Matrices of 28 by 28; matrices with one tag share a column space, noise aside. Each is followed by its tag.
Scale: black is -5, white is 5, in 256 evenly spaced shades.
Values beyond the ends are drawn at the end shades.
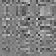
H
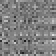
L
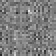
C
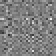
H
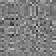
H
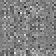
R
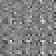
L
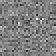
H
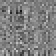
C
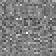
H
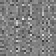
H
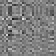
H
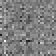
L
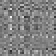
R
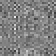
R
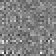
L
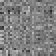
C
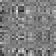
C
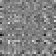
L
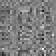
C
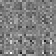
L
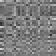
H
